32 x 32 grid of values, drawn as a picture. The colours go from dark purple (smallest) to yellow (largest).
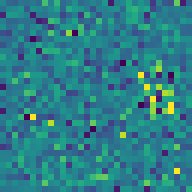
Ninth with the highest average: middle right. Mirror symmetry: none. Seam: none. Odd rows or columns: none. Slope: none. Roughest part: middle right. Odd patch: rougher, in the middle right. Stripes: none.
